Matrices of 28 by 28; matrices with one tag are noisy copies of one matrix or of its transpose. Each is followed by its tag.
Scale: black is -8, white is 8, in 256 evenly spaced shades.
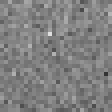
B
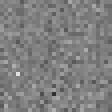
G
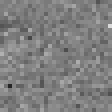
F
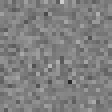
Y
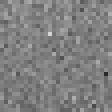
B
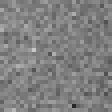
B
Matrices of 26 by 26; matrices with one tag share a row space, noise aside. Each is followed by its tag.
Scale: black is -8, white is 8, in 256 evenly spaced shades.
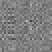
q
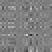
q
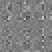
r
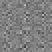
r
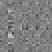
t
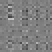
t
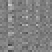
t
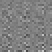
r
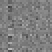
t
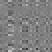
t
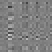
t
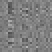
t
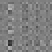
t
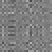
q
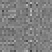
q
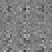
r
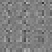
r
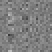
t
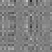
q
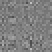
q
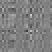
q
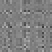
r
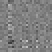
t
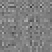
q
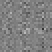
r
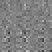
r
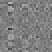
t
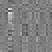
t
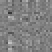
t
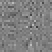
q
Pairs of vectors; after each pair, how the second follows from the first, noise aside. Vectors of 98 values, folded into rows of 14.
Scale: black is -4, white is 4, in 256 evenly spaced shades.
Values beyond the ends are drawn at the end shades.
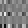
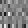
negated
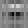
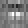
negated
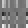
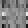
negated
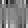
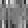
negated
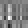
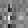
sign-scrambled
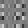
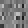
sign-scrambled
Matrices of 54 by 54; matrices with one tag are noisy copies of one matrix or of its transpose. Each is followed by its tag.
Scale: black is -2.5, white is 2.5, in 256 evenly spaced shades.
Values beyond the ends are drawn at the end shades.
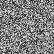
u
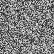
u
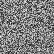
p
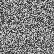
p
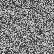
u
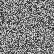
p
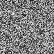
u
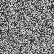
u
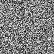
p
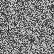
u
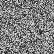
u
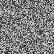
u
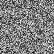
u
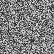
u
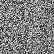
p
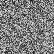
u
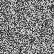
u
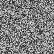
u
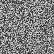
p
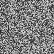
u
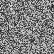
u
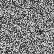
u
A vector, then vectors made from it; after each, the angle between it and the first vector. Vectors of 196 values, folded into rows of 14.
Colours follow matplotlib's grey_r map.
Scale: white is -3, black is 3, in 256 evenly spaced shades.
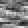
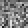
orthogonal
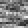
nearly parallel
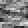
nearly opposite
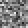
partly aligned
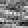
nearly parallel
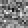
partly aligned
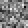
partly opposed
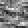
nearly opposite
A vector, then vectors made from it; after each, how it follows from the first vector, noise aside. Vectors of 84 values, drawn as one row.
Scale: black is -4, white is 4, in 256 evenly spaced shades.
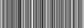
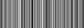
negated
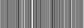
partly zeroed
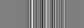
partly zeroed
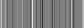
partly zeroed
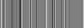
partly zeroed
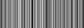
negated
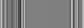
partly zeroed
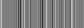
partly zeroed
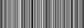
negated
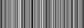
negated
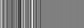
partly zeroed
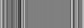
partly zeroed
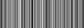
negated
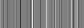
partly zeroed
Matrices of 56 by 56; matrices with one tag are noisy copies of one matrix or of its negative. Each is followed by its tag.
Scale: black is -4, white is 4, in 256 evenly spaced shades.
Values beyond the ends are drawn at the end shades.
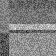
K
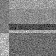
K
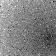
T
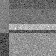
K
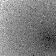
T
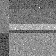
K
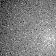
T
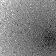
T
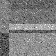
K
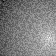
T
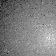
T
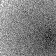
T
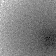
T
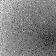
T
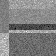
K
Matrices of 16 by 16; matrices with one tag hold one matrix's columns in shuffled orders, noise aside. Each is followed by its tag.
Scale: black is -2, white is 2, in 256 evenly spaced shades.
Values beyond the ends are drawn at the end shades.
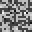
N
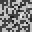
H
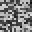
N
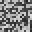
N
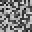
H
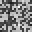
N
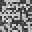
N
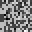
H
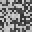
N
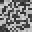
H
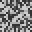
H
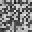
N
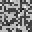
N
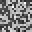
H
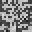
N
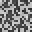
H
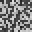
H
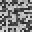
N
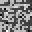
N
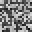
N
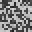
H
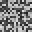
N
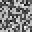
H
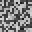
H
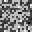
N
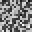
H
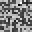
N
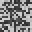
N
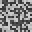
N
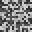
N
